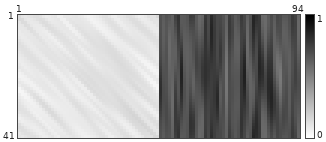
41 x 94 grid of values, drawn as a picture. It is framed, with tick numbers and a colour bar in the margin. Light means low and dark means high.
The table splits into one row of 2 panels. Panel 1,1: very low, slanting down to the right, faint in contrast. Panel 1,2: high, streaked downward.
